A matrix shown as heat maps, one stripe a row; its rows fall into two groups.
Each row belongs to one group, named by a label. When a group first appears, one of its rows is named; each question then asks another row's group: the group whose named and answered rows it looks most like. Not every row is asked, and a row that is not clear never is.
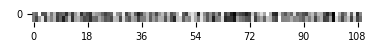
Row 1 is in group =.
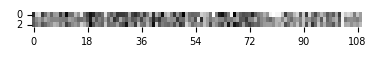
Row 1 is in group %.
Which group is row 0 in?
%
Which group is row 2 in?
%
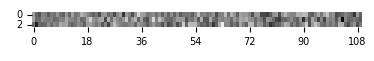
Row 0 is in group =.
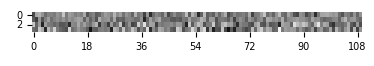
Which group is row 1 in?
%
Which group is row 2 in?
=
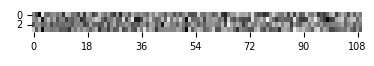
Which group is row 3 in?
=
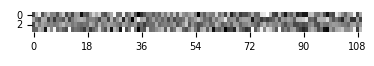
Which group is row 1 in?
=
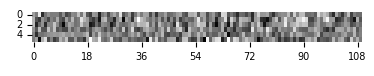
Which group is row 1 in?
=
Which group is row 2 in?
=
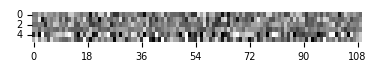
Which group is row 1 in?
=
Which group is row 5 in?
%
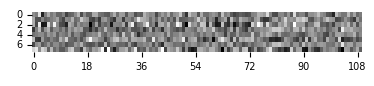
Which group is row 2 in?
=
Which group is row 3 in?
%
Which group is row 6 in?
%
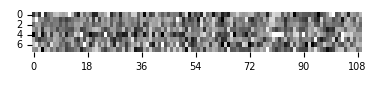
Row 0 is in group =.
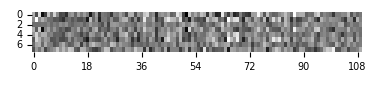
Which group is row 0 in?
=
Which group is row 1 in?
%
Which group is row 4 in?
%
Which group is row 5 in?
%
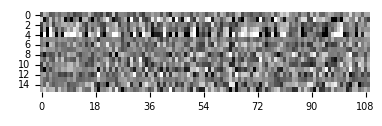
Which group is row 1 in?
=
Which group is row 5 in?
%
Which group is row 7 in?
%
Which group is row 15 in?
%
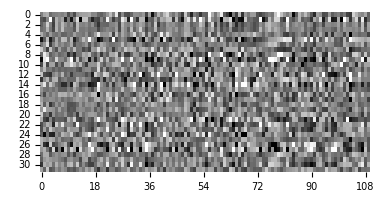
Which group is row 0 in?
%
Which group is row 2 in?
=
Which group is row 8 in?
%
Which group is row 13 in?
%
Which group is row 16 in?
%
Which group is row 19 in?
%
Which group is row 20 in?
=
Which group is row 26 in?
=
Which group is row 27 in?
=
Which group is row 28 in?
%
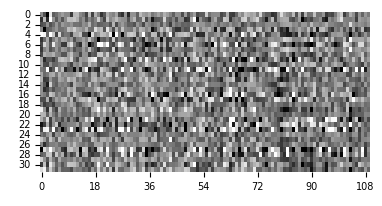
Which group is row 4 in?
%
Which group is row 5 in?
%
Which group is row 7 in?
%
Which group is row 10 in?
=
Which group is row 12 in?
%
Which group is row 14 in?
=
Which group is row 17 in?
%
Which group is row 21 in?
=
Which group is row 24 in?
=
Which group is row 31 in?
%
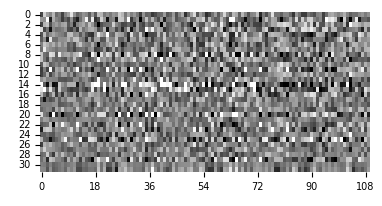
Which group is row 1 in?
=
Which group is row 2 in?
%
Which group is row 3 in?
=
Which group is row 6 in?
%
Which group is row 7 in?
%
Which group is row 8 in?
%
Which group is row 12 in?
%
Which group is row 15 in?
%
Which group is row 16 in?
=
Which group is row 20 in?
=
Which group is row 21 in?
%
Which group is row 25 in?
=
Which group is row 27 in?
%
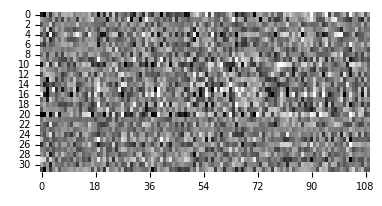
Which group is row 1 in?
=
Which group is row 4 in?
=
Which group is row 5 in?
=
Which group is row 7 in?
%
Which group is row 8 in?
=
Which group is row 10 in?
%
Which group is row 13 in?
=
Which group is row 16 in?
=
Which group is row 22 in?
=
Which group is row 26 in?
%
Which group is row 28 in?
=
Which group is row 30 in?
=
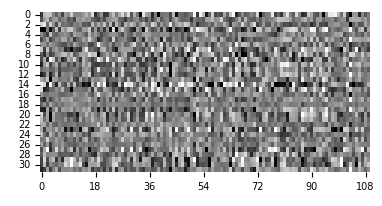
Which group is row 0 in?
=
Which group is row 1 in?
%
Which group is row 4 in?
=
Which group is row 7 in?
=
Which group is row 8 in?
%
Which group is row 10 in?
%
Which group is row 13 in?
=
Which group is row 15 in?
=
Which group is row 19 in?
%
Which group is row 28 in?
%
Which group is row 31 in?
%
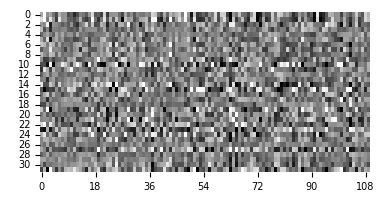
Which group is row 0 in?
%
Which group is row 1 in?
%
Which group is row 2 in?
=
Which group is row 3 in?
=
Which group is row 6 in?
%
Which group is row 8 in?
%
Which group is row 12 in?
%
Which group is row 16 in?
=
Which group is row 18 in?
%
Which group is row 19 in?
=
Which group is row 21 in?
=
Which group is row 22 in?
%
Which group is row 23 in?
%
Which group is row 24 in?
%
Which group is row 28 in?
%
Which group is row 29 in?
%
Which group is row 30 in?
%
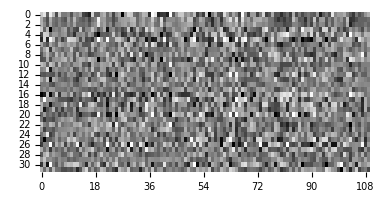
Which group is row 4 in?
%
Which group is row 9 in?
%
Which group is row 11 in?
=
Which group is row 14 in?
%
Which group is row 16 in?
%
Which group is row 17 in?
%
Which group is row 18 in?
=
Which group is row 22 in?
%
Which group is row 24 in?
=
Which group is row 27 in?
=
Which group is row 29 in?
%
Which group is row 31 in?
=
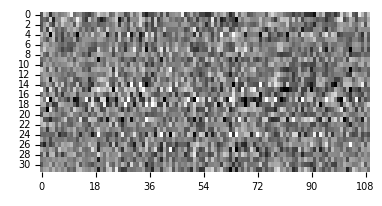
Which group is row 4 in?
=
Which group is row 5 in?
=
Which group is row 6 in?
%
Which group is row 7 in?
%
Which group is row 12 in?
%
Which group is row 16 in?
=
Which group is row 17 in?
=
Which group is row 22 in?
%
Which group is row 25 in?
=
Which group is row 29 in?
%
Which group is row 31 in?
%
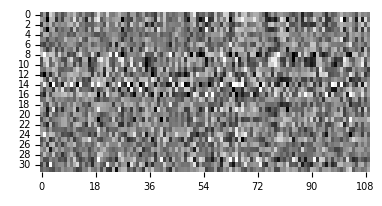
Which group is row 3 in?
=
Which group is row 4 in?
%
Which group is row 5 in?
=
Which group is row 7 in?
=
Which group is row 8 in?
%
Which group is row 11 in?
%
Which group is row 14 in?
=
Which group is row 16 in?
%
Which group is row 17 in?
=
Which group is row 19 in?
=
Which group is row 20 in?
=
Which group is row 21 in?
%
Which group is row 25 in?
%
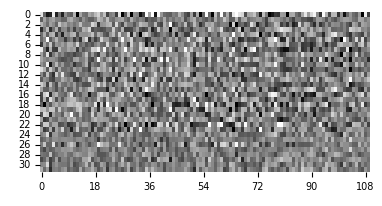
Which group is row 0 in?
=
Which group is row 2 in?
%
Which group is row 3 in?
%
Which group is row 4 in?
=
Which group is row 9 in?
%
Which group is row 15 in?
=
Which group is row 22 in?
%
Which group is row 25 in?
%
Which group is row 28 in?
=
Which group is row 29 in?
%
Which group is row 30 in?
=
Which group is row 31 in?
=
